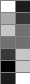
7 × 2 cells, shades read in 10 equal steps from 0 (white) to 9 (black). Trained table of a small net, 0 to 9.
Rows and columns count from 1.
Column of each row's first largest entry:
2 2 2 1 1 1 1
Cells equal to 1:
0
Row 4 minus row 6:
-4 3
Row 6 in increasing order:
2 9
